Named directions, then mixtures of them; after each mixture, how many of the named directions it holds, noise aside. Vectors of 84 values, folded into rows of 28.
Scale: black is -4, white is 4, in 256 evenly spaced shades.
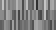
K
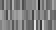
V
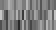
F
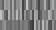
three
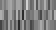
two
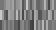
three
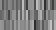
two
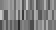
three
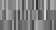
one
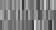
two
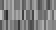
two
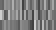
three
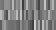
three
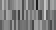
one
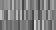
three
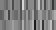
two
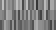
one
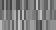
three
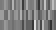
two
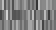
three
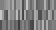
three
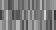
two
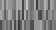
two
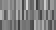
three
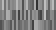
one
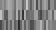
two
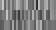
two
